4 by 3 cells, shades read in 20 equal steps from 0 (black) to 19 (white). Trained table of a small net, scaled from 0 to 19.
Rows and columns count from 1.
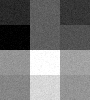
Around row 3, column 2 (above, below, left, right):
7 16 11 12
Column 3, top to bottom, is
4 6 12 11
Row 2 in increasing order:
0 6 7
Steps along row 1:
up down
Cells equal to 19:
1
